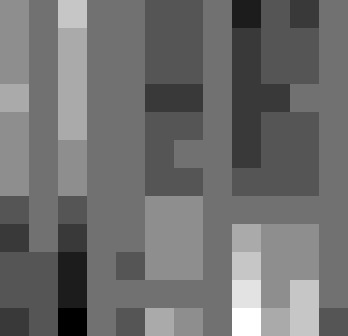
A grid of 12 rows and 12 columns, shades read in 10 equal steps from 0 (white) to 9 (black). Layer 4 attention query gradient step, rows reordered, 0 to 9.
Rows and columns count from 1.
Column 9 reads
8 7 7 7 7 7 6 5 3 2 1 0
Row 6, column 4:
5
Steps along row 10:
same up down up down same up down up same up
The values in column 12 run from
5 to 6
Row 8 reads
6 5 6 5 5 4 4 5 5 5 5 5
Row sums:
64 63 63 64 63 63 63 60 58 59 57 56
